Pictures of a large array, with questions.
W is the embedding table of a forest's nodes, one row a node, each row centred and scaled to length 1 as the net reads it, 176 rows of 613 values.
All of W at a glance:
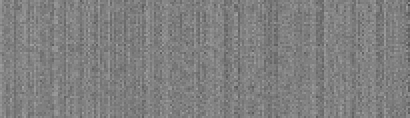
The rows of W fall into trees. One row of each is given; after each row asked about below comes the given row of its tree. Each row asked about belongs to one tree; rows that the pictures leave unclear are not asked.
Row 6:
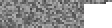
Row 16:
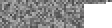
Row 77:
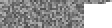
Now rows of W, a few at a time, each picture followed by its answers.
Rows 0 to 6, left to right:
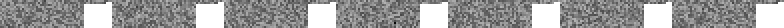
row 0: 6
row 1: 16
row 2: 6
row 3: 6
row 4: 77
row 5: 6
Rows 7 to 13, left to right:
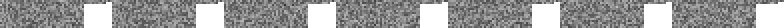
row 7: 16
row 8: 16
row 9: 16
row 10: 16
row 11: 16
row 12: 6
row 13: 16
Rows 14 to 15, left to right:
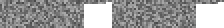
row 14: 16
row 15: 6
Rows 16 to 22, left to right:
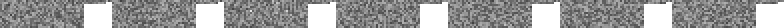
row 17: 16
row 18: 16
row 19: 6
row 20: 6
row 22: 6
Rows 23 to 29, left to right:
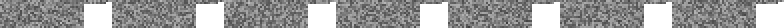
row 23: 6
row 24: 16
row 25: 77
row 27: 6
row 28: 6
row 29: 16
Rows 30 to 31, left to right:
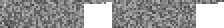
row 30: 77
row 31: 6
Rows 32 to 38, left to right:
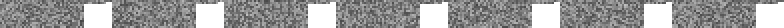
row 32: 6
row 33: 77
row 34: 77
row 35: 16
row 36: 6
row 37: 6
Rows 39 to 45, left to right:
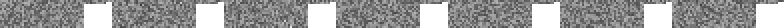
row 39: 77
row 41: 16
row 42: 6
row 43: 6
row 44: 16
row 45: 6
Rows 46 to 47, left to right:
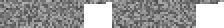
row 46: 6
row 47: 6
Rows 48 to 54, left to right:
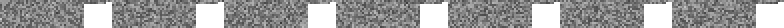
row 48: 16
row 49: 6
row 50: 77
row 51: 6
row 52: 6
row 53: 6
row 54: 6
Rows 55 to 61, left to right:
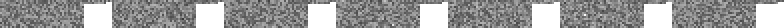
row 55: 16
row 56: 16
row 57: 6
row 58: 6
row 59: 77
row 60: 6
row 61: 6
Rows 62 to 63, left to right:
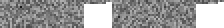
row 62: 16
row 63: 16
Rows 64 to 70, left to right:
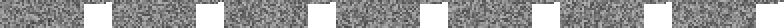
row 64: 16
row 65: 6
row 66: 6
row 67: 6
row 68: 6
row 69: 77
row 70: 16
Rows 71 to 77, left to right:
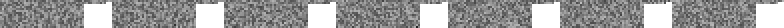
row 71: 77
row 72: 77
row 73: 6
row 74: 77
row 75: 16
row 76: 16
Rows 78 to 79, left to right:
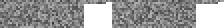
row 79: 6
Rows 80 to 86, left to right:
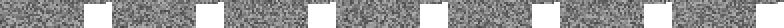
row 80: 6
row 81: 6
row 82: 16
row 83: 6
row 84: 16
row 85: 16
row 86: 6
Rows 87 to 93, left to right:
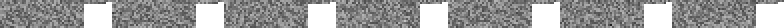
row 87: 6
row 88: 6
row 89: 16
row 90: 16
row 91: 6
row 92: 16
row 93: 6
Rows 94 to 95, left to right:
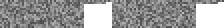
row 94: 16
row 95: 6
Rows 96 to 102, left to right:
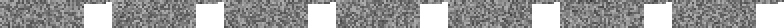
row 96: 16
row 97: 77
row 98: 6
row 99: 77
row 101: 16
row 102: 6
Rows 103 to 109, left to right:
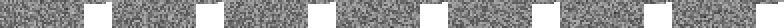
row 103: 77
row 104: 77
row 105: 77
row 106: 6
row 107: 6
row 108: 16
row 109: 6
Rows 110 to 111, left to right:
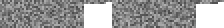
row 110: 6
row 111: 6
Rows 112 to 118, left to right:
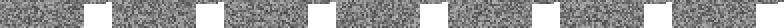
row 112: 6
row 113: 16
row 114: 6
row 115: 77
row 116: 6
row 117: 6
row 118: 6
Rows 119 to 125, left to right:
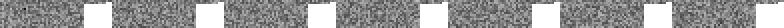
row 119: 16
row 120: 16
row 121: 16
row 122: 77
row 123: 6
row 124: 6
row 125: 77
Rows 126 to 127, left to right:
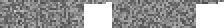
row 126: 77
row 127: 16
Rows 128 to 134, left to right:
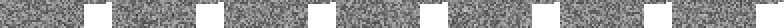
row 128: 6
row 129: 16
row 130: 16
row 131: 16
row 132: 77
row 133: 16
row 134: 16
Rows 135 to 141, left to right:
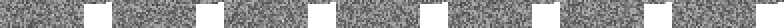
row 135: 16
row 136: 6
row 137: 77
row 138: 16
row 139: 77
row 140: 77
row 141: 6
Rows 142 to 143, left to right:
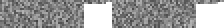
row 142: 77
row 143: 77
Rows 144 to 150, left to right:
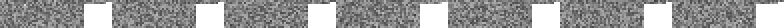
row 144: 6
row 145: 6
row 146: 6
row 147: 77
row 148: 6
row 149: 16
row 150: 16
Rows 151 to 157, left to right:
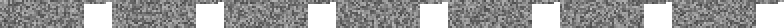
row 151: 77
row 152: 16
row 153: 16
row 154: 77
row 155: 6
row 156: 16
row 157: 6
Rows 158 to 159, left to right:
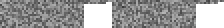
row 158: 6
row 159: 16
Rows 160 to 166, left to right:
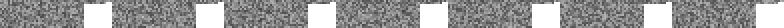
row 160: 77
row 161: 16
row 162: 6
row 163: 16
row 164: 16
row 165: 6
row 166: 77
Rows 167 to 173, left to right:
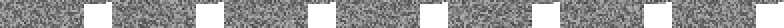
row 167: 16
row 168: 16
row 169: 16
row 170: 16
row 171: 6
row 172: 16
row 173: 16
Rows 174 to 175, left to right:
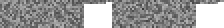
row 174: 16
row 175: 6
